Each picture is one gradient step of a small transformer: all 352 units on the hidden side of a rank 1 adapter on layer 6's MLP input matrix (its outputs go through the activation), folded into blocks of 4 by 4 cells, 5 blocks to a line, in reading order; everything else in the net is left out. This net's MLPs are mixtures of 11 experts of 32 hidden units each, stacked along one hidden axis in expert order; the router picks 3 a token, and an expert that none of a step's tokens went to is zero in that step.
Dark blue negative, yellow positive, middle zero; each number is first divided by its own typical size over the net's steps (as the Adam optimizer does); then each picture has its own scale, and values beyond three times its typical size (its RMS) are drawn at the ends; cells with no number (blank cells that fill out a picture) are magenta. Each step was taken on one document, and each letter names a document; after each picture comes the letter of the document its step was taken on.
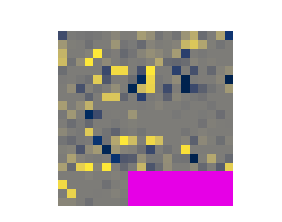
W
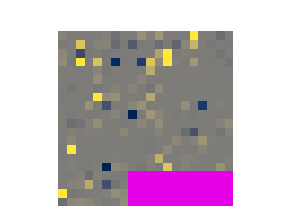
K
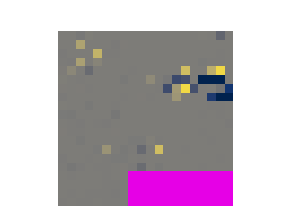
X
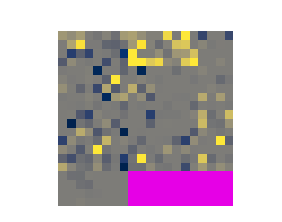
W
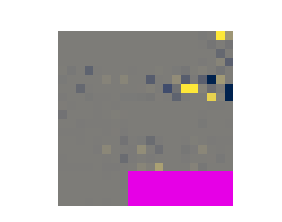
X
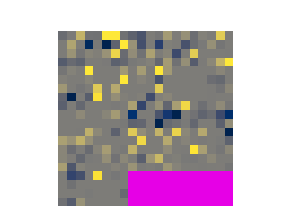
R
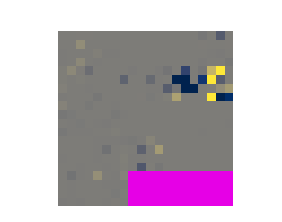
X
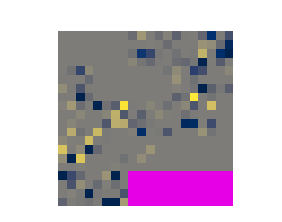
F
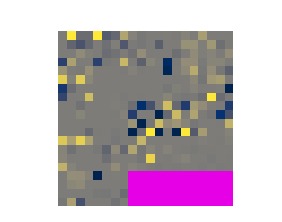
R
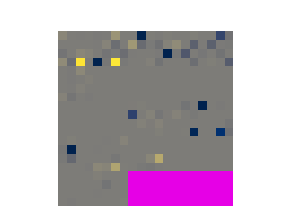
K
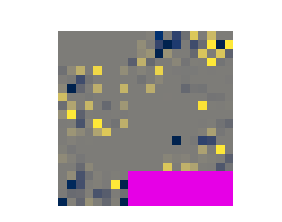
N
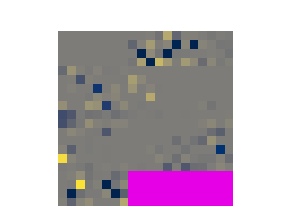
N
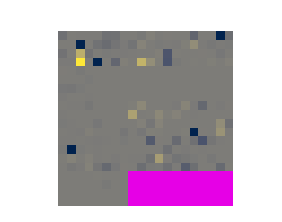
K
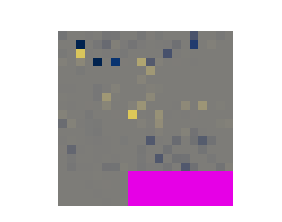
K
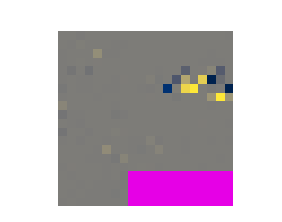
X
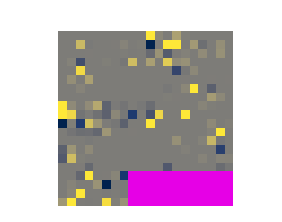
N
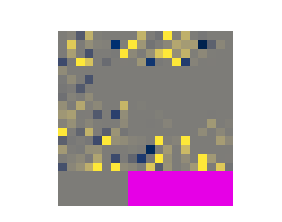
W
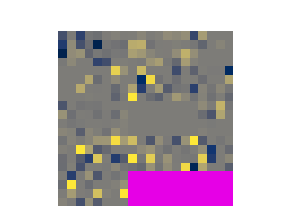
W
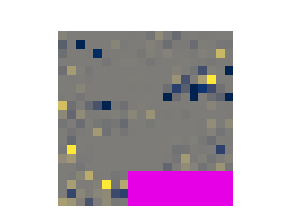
N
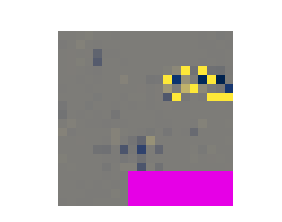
X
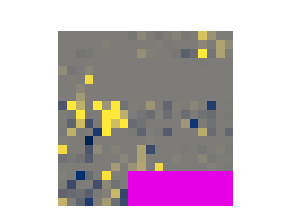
F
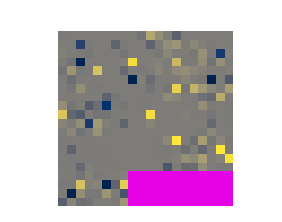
N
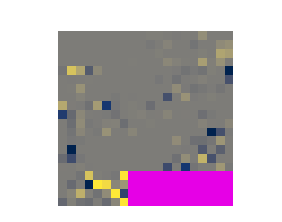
N
